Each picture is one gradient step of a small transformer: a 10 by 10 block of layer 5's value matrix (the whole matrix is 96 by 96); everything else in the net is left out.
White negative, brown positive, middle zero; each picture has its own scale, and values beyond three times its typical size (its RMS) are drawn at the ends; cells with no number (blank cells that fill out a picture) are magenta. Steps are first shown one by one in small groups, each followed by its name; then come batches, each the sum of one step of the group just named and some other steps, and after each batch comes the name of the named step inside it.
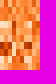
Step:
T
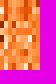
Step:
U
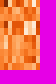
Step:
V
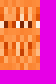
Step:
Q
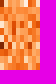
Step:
T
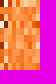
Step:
V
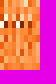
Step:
Q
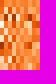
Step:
T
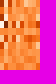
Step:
V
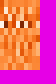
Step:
Q
